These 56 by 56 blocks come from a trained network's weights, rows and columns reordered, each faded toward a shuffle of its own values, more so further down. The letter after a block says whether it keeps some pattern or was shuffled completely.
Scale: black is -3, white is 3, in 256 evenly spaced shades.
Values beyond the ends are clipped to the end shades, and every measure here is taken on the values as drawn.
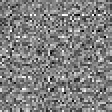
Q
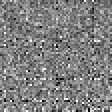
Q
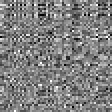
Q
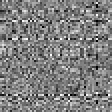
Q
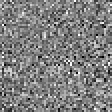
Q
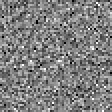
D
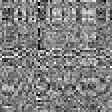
Q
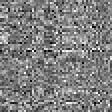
Q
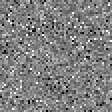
D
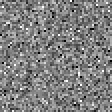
D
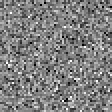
D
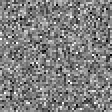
D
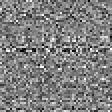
Q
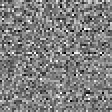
Q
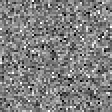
D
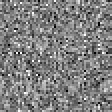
Q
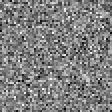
D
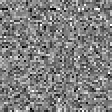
Q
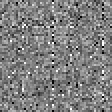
Q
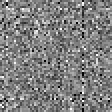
Q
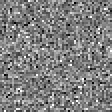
D
